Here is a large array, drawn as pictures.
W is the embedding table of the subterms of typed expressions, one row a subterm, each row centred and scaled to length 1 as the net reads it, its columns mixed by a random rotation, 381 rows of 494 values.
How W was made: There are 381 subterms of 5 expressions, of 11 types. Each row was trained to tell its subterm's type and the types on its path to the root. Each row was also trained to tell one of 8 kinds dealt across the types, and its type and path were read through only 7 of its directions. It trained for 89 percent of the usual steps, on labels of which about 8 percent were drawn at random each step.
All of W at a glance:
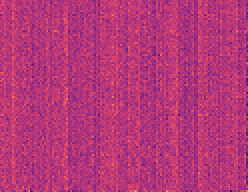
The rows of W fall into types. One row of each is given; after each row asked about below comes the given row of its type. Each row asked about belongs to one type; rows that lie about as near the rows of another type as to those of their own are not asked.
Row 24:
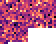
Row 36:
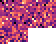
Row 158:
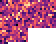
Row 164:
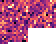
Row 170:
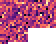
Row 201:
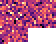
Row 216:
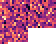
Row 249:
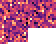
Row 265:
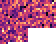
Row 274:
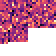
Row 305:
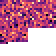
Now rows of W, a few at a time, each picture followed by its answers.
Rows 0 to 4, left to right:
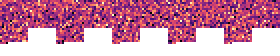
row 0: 24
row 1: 170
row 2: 249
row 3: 201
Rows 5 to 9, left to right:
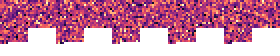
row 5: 170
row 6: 158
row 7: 201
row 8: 201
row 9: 24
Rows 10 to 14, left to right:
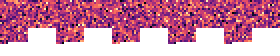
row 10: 170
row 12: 201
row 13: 305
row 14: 24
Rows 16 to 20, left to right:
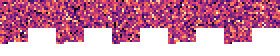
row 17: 201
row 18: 170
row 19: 216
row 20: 305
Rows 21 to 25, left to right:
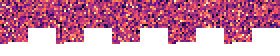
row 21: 265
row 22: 216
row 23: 216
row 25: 216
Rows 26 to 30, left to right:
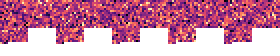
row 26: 170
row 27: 24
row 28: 164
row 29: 36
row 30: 36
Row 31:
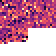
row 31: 36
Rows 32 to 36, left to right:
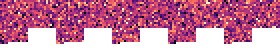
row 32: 170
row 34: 274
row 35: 170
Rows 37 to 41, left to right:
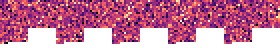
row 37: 158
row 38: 36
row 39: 216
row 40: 216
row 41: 201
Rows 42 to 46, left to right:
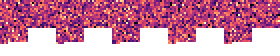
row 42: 201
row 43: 216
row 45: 36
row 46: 274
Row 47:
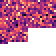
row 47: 305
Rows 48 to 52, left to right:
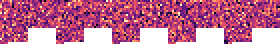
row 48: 216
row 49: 164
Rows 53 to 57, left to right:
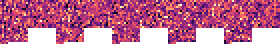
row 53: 216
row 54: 216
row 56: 265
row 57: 249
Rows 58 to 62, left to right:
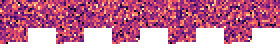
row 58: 305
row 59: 201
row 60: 216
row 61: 274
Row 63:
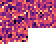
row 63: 36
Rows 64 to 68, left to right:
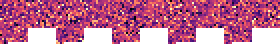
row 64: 305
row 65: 36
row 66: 201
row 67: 265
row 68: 265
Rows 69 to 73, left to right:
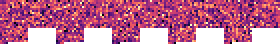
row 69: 305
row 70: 265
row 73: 201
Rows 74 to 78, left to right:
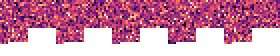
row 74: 201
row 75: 36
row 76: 249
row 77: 24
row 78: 216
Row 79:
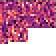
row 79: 36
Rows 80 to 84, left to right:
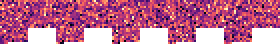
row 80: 265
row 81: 305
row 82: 24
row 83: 201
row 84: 265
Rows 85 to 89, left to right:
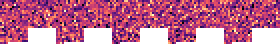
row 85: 36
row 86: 201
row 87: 170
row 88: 164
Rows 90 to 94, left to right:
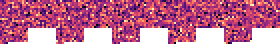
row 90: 305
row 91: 36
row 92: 274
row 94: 158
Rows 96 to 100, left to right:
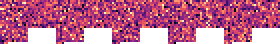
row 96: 201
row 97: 216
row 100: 36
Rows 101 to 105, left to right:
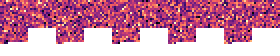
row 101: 24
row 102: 216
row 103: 24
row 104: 265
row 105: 158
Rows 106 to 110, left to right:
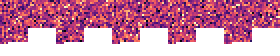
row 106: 274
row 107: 164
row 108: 216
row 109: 274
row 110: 265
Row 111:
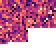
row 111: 274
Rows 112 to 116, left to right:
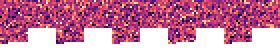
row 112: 170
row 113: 170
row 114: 164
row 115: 36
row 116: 164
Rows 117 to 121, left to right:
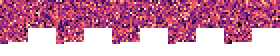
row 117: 24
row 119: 24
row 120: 36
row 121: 305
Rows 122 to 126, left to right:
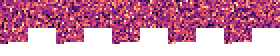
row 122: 170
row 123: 265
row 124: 24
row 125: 201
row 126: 201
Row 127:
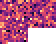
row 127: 249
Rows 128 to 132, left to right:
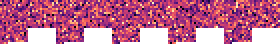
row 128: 201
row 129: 274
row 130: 305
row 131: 201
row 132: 170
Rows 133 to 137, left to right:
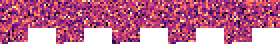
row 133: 24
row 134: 249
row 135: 170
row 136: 24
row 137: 164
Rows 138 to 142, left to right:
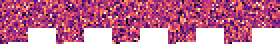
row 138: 170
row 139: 201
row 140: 158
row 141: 274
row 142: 305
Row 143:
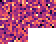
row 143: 36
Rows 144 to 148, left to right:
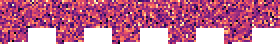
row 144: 274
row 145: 24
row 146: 24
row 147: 216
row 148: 158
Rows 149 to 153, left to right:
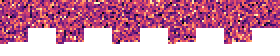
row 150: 249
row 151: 170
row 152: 36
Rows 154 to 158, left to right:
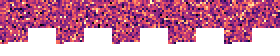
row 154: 201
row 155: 249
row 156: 24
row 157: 305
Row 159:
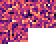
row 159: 24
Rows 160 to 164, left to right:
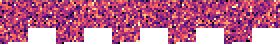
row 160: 274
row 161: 170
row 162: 24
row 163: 216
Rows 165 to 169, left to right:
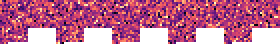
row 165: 274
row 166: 158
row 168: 170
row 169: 305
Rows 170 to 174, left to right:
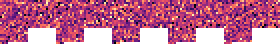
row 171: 158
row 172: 201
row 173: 216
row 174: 164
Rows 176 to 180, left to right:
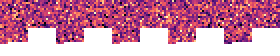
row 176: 216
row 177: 274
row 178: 265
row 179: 36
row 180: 305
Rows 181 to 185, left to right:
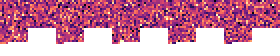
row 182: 216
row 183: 201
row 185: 305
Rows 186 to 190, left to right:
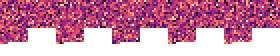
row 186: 216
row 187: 158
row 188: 249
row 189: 158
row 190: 36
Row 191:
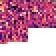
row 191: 201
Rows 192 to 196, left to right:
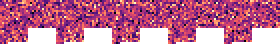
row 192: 36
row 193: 36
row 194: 158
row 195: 158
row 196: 249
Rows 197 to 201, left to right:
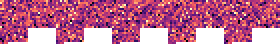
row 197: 274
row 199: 164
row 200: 24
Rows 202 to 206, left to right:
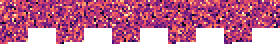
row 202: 216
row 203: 158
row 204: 216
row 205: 305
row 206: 170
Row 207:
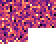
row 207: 36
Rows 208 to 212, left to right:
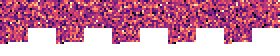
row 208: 305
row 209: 158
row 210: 305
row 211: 158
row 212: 265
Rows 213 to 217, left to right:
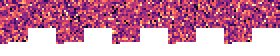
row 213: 36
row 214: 201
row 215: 158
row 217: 158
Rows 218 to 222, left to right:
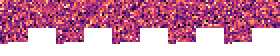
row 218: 274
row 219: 164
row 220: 274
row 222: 274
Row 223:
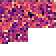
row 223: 170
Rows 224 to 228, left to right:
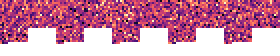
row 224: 170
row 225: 201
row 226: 216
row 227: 158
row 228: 274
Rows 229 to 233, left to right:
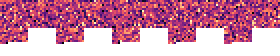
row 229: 24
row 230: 24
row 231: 305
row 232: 158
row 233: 265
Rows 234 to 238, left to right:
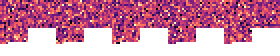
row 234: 216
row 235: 36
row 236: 158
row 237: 265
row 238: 216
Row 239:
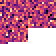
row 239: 249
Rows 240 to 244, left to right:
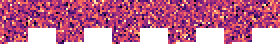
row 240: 249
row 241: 170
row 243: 201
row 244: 265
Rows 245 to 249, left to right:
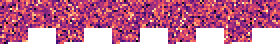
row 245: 24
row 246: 216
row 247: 249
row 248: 274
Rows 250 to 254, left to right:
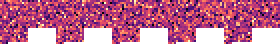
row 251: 249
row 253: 201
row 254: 249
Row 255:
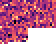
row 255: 36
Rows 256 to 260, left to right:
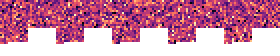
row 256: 216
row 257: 164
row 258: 164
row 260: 36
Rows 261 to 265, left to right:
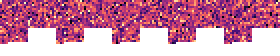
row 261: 265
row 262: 36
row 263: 158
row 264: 24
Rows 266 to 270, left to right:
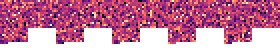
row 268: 24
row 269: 216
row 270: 158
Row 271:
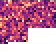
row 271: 158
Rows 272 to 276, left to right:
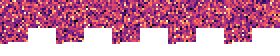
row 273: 249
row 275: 274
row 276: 201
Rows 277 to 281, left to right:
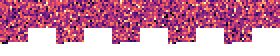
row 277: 170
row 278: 216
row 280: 158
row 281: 170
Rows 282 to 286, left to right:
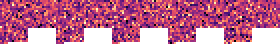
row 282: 201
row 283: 249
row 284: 201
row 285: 274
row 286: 36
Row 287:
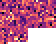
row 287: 36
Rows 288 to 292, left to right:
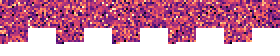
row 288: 265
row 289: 170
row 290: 201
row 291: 249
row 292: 24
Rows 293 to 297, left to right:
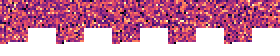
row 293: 216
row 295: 274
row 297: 164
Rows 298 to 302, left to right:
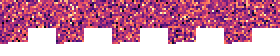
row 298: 24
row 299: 216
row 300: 216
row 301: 158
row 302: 305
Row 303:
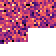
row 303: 274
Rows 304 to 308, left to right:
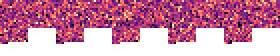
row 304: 170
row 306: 36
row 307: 170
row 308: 305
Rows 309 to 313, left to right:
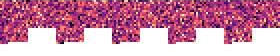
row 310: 305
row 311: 305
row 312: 216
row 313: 36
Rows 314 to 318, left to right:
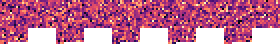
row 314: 36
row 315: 274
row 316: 158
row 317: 158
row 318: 164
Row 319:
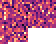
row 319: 216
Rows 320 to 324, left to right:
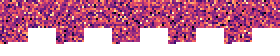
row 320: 305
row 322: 164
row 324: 158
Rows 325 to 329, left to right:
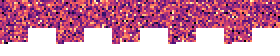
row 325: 158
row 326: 170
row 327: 216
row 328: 158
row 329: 249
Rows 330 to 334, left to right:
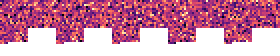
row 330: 164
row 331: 164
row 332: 305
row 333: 24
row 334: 274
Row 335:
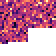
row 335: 170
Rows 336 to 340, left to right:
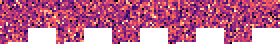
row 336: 201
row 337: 36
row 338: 170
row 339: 274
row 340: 164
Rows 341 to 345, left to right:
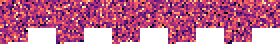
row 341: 216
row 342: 265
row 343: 36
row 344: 249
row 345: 170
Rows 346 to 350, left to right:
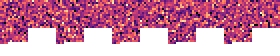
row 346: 274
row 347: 201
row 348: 274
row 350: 305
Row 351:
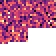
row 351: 36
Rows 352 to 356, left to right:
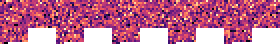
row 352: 24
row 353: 274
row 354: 305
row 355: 158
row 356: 164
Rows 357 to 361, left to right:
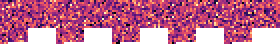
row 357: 265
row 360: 158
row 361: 305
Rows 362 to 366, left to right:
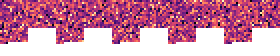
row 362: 170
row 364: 24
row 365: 164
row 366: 24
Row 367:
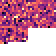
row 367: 158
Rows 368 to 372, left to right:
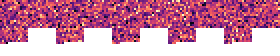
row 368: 170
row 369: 274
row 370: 164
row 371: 216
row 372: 201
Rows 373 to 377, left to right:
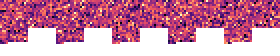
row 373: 249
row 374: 265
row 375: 201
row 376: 305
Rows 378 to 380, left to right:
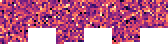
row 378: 274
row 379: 265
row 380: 201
